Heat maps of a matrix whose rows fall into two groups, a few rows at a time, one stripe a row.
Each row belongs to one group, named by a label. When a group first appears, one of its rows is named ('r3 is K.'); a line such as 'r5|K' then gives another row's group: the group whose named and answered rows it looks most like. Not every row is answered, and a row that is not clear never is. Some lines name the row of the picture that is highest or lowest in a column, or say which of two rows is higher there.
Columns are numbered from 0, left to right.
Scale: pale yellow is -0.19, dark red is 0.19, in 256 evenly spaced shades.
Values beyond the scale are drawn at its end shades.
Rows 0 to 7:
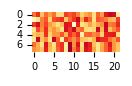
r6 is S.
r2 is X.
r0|X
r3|X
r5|X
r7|S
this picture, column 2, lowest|6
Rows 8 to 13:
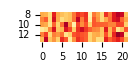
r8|X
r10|S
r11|S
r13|X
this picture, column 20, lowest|11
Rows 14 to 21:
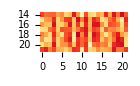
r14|X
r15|S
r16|S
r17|S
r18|S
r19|S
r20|S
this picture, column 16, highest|14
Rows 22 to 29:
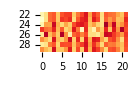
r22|S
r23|S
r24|X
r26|X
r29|S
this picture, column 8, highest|25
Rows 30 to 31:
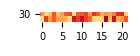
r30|S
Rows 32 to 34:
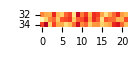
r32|S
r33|S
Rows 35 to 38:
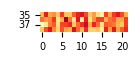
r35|X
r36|S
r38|X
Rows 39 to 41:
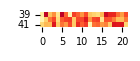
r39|X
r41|S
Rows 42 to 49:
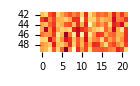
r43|X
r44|S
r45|X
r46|S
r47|S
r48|S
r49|S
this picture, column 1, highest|45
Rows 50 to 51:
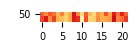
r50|X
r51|X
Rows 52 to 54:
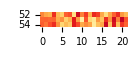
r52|S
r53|X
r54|X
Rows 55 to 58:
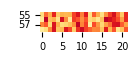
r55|X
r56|X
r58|S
